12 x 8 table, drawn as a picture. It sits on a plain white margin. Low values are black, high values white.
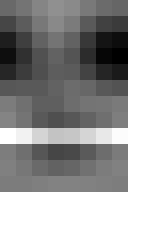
Odd lines: row 9. Ninth with the lowest average: top right. Calmest part: centre.
